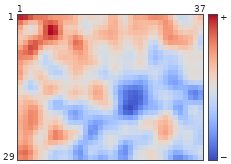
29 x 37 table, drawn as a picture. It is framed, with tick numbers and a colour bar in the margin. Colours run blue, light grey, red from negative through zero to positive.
Grain: blotchy. Average level on the scale: 50%. Stripes: none. Ninth with the highest average: top left. Lone odd cells: none. Odd rows or columns: none. Slope: up to the top left.
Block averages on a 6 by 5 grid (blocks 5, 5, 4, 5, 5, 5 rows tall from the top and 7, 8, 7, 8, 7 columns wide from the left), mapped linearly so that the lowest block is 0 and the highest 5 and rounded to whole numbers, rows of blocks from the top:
5 4 4 4 3 / 4 4 3 2 3 / 3 3 2 1 2 / 3 2 2 0 1 / 4 2 1 2 2 / 4 2 1 2 1
